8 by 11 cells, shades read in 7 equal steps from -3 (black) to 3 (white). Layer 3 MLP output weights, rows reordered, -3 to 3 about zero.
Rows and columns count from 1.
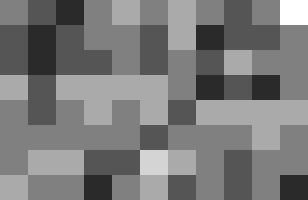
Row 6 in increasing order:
-1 0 0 0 0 0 0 0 0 0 1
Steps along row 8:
down same down up up down up down up down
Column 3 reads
-2 -1 -1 1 0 0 1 0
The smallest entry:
-2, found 8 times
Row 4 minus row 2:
2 1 2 1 1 2 -1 0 0 -1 0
